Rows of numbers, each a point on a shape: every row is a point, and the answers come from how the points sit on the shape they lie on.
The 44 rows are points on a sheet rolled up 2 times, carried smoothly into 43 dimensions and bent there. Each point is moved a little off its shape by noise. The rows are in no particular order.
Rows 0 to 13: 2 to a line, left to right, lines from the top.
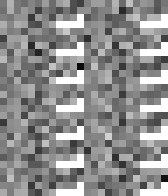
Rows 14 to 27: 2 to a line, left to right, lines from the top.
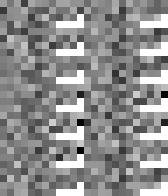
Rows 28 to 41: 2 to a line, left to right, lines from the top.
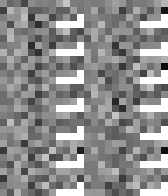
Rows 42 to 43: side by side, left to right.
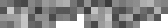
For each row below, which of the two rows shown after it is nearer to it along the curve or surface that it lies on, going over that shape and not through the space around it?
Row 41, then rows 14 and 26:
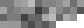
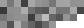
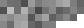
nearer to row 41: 14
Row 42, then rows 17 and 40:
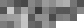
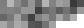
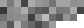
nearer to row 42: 17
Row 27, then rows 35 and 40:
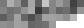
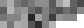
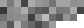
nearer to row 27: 35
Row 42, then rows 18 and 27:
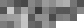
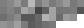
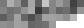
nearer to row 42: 27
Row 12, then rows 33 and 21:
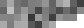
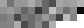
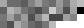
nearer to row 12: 21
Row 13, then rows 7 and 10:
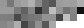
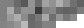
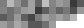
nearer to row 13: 10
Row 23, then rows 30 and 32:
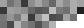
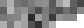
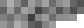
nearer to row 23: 30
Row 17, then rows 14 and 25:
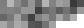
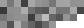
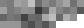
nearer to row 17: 25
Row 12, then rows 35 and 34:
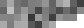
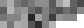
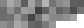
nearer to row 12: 35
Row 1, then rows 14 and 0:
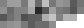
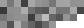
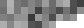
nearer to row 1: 0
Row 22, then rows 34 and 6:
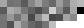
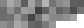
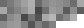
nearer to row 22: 6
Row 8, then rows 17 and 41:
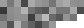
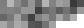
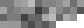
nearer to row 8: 41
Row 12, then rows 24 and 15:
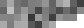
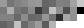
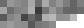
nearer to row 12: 15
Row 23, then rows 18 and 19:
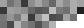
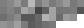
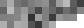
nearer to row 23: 19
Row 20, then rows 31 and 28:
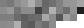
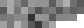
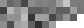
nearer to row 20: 31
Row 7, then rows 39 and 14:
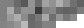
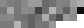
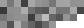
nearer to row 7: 14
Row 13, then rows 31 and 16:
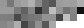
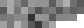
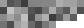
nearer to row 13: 16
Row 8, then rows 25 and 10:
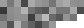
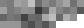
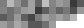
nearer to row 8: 25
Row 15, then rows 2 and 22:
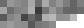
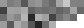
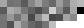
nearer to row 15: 2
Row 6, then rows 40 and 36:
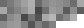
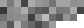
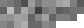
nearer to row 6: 40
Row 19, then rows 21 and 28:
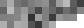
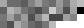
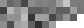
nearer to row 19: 28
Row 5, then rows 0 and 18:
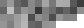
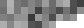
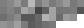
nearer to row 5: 0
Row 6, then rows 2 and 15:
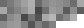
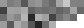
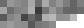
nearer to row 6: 15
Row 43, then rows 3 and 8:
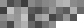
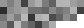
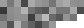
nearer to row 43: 3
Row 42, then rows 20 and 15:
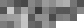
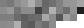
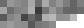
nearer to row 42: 15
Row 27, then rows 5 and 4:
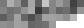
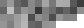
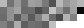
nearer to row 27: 5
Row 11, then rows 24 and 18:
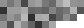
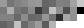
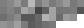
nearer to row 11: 24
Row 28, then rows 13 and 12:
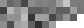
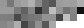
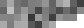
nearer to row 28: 12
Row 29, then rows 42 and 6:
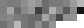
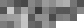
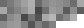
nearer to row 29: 6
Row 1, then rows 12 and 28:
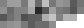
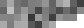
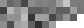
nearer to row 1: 12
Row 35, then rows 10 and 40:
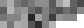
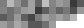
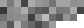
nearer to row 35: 10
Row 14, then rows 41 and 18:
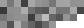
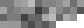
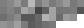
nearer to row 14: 41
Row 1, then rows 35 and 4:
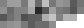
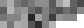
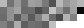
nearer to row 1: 35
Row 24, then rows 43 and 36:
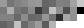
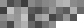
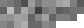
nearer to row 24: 43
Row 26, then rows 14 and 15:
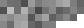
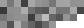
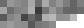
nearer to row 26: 14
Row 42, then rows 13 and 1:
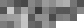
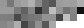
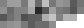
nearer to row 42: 1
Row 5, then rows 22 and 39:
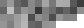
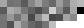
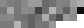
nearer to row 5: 22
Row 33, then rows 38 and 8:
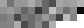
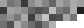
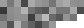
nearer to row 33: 38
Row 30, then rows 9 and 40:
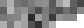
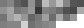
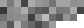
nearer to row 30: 9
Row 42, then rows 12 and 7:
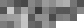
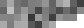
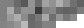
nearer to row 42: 12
